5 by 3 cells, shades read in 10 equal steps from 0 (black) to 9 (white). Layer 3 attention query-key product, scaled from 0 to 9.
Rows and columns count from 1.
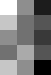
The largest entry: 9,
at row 1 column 1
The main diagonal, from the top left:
9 4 2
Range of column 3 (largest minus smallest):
3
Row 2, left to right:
7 4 3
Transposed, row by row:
9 7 5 4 7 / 5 4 4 6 5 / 1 3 2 3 0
